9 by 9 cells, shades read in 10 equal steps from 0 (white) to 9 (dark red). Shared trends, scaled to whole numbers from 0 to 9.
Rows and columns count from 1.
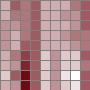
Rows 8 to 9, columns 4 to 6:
6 2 4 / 6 2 4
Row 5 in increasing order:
3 3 3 3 4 4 5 6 6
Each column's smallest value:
2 3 5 6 2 3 1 0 5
